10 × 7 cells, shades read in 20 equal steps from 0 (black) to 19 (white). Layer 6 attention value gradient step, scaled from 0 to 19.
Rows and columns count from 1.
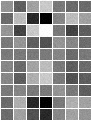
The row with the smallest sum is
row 9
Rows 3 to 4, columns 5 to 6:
9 5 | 11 10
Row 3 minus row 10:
3 -7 9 16 -1 -7 -4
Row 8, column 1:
9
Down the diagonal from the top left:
11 14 15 6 10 7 7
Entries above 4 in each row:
7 5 7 7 7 7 7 7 5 6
